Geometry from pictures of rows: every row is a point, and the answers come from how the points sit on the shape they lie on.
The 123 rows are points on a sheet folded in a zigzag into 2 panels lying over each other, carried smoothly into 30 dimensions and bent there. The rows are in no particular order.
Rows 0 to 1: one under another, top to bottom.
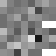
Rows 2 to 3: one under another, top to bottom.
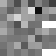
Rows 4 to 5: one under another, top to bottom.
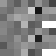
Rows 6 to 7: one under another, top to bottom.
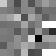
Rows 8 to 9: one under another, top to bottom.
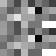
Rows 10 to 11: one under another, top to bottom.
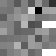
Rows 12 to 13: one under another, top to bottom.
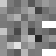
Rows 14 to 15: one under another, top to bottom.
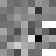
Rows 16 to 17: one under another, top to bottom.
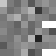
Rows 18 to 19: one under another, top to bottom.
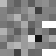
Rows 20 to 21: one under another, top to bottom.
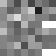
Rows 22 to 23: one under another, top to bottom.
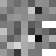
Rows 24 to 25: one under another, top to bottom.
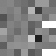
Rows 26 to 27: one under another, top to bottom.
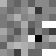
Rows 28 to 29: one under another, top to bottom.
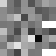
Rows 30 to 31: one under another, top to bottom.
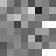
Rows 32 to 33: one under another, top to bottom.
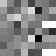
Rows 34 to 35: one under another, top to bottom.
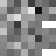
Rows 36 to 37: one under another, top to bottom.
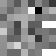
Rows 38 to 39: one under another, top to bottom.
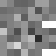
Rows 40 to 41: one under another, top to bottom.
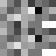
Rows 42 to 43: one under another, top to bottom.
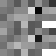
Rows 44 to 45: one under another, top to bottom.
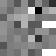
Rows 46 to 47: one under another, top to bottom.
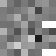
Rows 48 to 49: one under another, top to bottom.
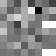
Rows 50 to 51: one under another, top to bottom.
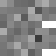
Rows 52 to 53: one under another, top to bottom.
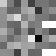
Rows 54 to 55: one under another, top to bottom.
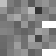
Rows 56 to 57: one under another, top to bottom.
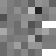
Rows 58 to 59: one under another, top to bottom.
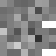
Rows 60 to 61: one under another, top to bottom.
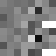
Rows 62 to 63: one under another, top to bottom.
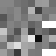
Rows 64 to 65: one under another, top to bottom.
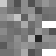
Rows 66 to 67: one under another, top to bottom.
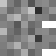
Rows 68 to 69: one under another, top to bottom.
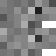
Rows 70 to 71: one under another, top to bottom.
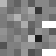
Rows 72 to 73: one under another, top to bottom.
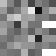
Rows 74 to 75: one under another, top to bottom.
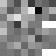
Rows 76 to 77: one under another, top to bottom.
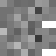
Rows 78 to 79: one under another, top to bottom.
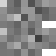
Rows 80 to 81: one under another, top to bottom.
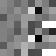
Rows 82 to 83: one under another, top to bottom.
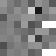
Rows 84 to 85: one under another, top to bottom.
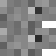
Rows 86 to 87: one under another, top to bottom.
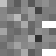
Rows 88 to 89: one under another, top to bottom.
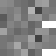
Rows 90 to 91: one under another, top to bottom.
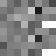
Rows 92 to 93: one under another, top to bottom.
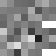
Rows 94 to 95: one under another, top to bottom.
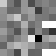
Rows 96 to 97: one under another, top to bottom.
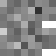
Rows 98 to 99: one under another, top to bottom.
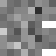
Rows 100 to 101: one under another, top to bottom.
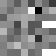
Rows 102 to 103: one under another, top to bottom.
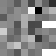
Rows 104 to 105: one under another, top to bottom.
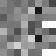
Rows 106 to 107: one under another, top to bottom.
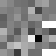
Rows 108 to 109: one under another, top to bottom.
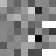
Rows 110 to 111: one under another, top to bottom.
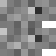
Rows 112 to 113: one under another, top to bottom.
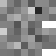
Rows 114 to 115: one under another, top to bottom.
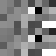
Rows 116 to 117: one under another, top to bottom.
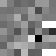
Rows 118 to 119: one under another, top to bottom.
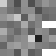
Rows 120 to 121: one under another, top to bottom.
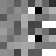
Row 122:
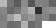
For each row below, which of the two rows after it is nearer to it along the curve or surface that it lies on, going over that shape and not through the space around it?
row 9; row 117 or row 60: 117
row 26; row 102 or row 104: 104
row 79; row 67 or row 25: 25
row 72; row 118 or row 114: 114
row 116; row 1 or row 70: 70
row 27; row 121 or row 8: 121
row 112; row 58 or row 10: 10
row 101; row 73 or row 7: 73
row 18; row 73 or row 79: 73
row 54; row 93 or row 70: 93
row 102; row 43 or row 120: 120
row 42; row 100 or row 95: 95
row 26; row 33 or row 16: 33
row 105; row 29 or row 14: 29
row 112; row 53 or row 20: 53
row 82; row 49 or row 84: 84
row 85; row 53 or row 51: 53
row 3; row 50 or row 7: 50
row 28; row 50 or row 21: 21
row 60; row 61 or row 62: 61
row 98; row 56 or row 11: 11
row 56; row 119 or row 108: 119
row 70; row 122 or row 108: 122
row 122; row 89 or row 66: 89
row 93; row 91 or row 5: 91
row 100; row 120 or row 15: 120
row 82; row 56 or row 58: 56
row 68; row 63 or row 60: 60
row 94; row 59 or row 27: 59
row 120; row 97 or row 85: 85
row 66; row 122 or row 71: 71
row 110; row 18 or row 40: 40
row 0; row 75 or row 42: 75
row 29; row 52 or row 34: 34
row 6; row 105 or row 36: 105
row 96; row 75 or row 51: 51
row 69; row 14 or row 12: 12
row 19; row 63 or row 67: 63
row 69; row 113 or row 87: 113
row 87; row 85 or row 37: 37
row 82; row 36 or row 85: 85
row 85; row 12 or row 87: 12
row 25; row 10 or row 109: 109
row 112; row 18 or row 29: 29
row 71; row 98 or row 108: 108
